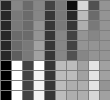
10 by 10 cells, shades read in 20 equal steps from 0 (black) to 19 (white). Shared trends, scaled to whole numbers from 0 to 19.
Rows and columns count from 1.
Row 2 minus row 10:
3 -10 3 -8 0 -5 -10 1 -8 -1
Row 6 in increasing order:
3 4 6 7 9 10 10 11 11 12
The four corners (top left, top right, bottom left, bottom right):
3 11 0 12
